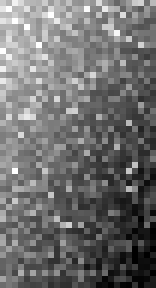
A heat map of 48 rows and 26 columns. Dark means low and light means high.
The histogram is bell-shaped. No regular stripes run through it. The halves do not mirror each other. No single row or column stands out from its neighbours. The bottom right is the ninth with the lowest average. There is an overall slope up to the top left. The ninth with the highest average is the top left.
